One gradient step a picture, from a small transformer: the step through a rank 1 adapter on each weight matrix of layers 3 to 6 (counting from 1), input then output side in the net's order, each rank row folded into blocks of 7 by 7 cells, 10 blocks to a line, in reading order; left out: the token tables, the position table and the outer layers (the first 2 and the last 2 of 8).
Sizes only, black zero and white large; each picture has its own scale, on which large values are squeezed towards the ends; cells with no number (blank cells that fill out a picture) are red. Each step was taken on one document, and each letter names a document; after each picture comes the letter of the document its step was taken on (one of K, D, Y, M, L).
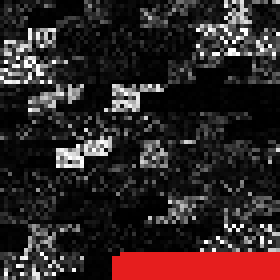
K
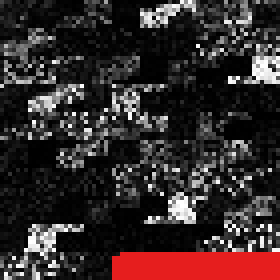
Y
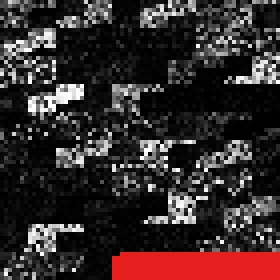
K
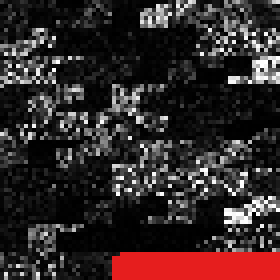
Y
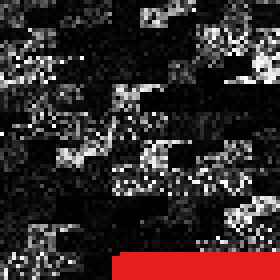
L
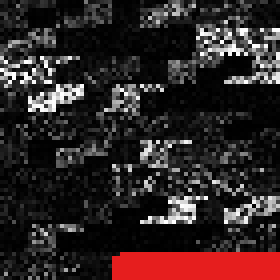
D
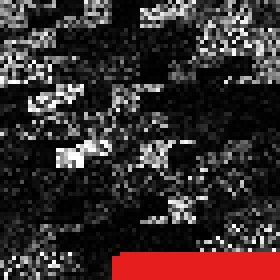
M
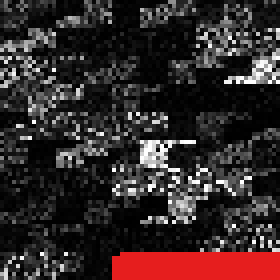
K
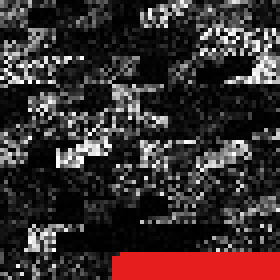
Y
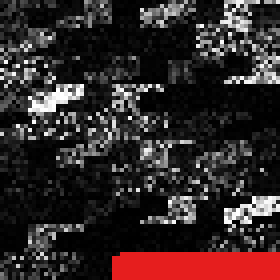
D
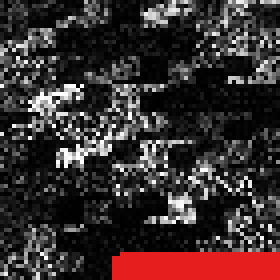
L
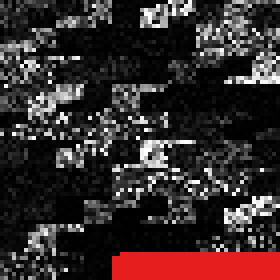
D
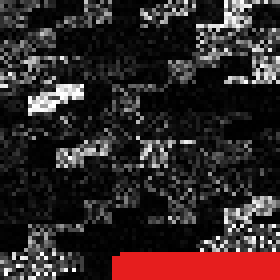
D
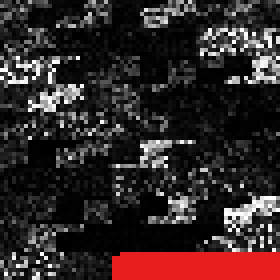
Y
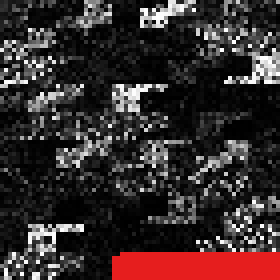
L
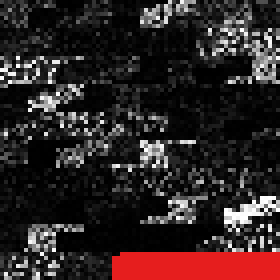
Y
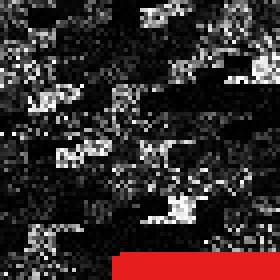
K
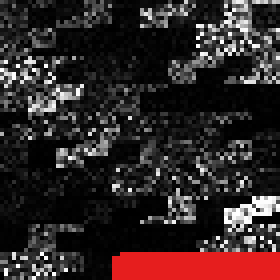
D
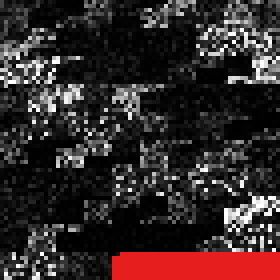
Y
